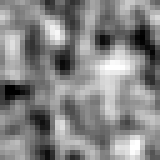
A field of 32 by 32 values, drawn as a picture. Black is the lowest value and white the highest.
Grain: blotchy. Average level on the scale: 50%. Histogram: bell-shaped.
